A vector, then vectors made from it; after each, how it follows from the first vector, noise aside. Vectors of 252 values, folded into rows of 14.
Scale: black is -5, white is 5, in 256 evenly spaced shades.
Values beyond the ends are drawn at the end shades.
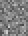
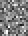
scaled up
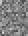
wrapped around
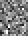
scaled up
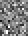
scaled up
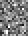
scaled up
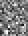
scaled up
